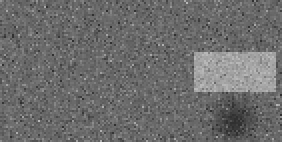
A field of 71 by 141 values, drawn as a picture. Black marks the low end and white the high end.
No regular stripes run through it. In the middle right lies a patch that is higher than the rest. The ninth with the highest average is the middle right. A single dip lies in the bottom right. The ninth with the lowest average is the bottom right.
